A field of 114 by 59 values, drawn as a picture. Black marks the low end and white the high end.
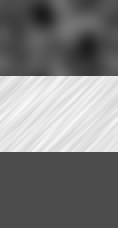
It is made of 3 by 1 panels. Panel 1,1: low, smooth. Panel 2,1: very high, slanting up to the right, faint in contrast. Panel 3,1: low, flat.
